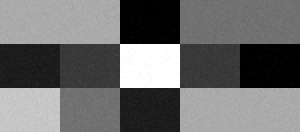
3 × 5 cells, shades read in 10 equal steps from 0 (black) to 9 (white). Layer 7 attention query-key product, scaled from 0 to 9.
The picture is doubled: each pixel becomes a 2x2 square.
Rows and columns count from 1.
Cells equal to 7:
1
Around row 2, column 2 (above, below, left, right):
6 4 1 9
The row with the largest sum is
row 3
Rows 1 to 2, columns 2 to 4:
6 0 4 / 2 9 2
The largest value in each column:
7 6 9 6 6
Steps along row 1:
same down up same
